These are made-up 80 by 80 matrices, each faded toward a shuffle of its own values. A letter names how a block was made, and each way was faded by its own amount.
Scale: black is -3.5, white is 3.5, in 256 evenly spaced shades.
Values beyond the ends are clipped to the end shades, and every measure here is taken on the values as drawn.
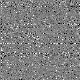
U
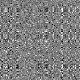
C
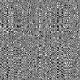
C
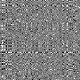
C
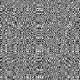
C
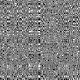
C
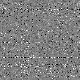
U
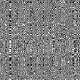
C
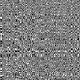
C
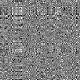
C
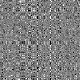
C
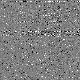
U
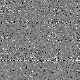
U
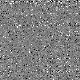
U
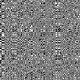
C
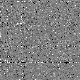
U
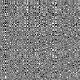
C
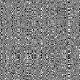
C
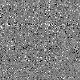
U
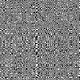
C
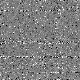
U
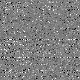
U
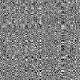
C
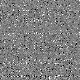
U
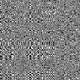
C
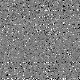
U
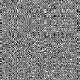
C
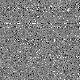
U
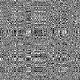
C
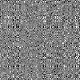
C
